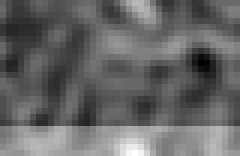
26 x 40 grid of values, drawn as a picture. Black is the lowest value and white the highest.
Stripes: none. Average level on the scale: 40%. Lone odd cells: none. Seam: horizontal, 80% of the way down, the bottom part higher.
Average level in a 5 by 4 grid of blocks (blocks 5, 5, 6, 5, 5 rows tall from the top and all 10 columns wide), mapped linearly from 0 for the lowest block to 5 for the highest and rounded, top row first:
0 1 2 1 / 0 1 3 2 / 0 1 1 0 / 1 1 1 1 / 4 4 5 4
